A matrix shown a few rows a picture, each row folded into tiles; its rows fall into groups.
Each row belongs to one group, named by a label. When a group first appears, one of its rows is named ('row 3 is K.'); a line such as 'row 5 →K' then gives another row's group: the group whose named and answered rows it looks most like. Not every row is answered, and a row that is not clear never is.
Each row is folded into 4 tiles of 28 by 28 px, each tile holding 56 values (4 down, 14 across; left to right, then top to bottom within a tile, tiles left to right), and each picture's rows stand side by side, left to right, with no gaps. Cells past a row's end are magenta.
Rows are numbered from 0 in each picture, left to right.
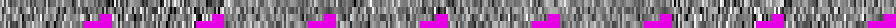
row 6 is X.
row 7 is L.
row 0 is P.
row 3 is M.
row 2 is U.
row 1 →P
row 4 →L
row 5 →U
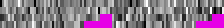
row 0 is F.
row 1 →M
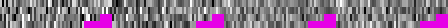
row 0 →X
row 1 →L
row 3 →U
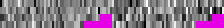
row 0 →F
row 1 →M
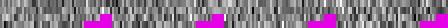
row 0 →F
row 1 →L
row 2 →U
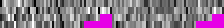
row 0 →F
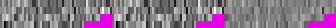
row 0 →F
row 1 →F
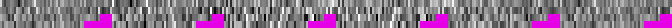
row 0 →M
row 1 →M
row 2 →X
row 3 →X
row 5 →M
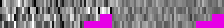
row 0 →F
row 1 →U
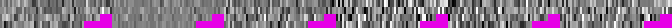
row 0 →F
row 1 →P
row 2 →P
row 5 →X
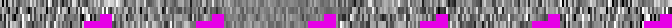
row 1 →U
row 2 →U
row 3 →M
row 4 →L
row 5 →X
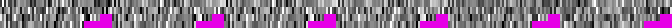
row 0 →P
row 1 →X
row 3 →X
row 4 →P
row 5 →M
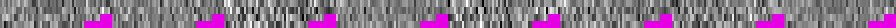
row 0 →F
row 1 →P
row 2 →U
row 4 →F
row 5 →U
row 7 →F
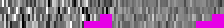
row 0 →P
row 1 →P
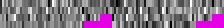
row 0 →P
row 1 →L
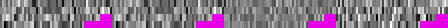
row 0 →F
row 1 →F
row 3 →X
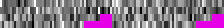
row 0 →M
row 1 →U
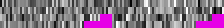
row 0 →P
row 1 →M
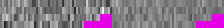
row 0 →F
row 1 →U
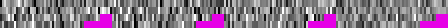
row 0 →F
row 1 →P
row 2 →X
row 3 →L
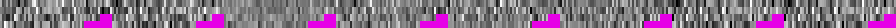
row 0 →M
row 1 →L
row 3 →M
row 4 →P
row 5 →P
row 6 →L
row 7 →L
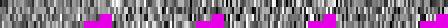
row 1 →U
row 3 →P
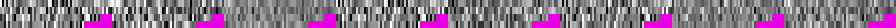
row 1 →U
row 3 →X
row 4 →L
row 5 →X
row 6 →P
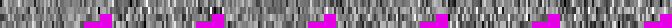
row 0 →F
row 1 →M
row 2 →F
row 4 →L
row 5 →L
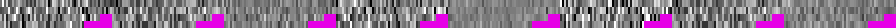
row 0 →P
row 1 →L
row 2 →P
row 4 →F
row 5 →X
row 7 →U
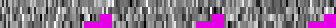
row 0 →X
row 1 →M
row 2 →F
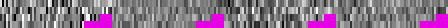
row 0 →X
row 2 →L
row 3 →M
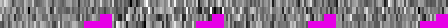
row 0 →U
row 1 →M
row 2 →P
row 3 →P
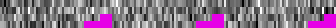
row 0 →L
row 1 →U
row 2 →M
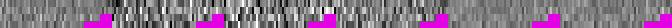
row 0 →P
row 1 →L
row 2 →F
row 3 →P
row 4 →F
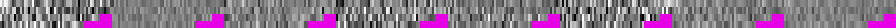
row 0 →U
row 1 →P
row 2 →F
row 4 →P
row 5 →X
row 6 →U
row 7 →U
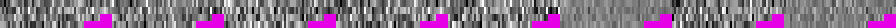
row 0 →L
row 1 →M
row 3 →L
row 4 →M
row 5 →U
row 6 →L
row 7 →P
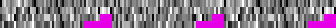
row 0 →F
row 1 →X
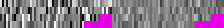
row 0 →X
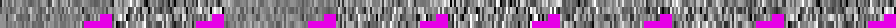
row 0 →P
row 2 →U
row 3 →X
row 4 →X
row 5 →M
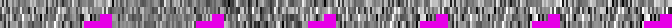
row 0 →X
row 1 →P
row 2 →L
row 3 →X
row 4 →X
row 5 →X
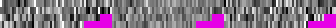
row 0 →M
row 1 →M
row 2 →P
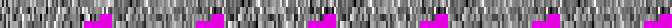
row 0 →X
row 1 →M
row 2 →M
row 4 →M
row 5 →M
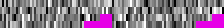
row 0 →X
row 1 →F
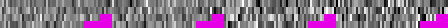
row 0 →P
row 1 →M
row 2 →F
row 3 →P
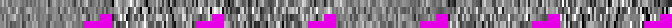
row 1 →F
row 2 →L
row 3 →U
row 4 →L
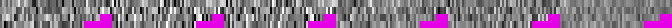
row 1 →X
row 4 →P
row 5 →U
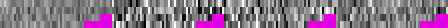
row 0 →U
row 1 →M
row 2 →F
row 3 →M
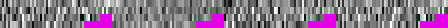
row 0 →X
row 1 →U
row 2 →L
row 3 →X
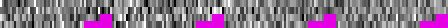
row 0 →M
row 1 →F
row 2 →U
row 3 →L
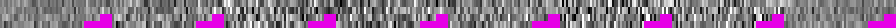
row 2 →U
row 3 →L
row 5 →X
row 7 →U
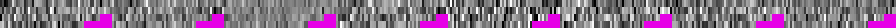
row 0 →L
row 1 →M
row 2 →F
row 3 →M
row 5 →F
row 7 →P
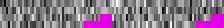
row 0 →L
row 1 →U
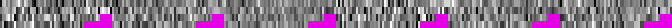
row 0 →F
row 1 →L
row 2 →M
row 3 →X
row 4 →U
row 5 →F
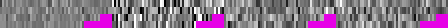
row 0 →P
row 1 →X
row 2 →F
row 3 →U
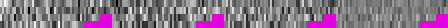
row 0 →U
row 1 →L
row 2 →P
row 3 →P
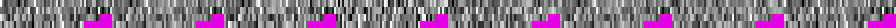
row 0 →M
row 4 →L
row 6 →L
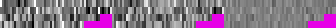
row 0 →M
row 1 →M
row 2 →P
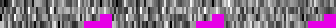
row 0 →L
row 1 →L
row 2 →U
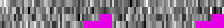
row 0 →U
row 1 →M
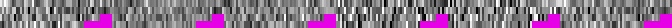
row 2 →L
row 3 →P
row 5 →U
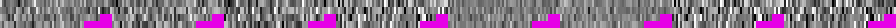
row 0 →M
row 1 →L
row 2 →L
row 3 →X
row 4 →P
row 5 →U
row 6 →X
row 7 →P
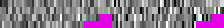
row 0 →L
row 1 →X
